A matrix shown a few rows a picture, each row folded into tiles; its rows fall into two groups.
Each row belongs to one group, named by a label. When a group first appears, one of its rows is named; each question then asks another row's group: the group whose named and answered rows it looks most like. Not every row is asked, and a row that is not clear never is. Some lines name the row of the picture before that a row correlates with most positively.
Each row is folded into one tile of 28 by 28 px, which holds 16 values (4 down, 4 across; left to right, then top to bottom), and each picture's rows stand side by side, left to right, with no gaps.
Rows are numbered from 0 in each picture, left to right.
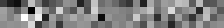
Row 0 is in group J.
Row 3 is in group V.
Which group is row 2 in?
J
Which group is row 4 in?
J
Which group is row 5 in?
V
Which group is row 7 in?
V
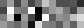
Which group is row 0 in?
V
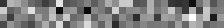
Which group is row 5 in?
V
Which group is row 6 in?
J
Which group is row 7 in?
V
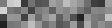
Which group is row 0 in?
J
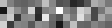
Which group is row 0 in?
V
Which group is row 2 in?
J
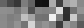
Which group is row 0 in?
J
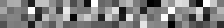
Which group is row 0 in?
J
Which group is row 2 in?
V
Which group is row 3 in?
V
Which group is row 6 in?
J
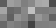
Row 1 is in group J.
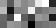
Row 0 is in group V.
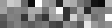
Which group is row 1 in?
V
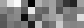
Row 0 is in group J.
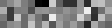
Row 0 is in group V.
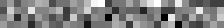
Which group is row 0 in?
V
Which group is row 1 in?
J
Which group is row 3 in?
J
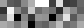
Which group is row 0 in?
V
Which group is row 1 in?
J
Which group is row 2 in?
V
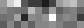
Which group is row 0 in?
J
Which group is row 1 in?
J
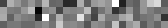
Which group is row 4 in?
V
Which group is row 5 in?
J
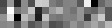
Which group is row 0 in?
V
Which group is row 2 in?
J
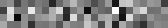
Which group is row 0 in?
V
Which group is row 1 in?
J
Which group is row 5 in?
J
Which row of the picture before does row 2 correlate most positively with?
1
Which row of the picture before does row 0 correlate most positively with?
0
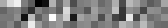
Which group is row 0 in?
J
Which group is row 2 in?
V
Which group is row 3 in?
V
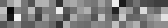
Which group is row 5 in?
J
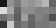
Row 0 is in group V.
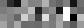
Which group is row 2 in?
V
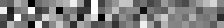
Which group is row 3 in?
V
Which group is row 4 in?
J
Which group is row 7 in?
J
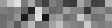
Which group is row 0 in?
J
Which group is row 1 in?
V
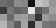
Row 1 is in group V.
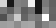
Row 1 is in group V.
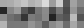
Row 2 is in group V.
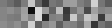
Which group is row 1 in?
V
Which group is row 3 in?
V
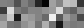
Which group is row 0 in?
V
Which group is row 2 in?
J
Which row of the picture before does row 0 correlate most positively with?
1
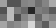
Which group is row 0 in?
V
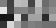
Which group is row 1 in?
V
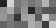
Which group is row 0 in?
V
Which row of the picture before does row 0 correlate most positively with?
1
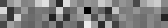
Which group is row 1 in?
J
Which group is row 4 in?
J
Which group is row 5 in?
J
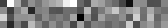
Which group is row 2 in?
J
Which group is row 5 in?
V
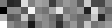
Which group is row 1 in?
J
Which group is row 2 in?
J
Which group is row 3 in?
V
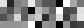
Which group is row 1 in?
V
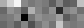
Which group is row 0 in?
J
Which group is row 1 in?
J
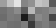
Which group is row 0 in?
J
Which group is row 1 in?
J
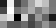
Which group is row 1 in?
J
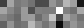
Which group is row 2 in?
J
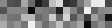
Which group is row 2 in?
V
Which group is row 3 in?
J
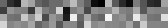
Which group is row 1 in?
V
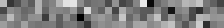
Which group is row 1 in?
V
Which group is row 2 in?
J
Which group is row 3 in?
J
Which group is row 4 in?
V
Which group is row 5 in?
V
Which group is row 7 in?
V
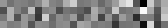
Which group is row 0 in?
V
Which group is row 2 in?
J
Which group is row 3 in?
V
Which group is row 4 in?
J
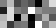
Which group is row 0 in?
V
